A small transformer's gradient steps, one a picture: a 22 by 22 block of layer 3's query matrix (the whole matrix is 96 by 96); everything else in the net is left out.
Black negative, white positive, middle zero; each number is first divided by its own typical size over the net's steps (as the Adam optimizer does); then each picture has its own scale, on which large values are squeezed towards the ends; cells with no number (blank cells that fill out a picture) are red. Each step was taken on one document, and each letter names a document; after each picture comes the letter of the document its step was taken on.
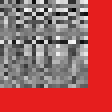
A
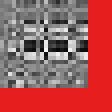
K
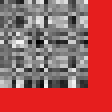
A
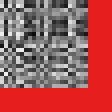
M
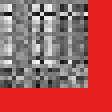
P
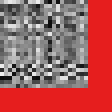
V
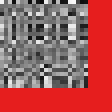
P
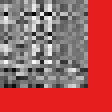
P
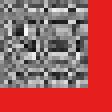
K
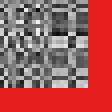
M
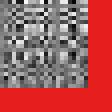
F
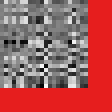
F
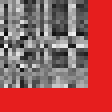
M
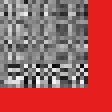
P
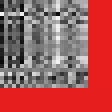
V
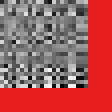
V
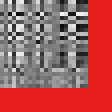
P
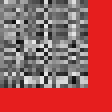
F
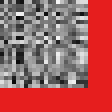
A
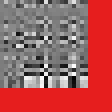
F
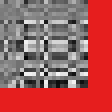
K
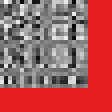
M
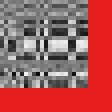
K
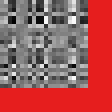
A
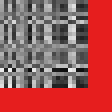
V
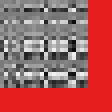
K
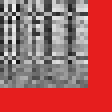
V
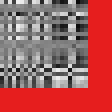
P
